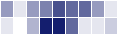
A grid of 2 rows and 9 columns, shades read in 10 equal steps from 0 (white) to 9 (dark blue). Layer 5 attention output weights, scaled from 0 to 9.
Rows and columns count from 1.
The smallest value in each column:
1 0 3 5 7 6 1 1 1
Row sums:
38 32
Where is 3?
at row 2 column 3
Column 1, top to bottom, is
4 1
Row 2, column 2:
0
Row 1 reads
4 1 4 5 7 6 6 4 1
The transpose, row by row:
4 1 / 1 0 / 4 3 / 5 9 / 7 9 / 6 6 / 6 1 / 4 1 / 1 2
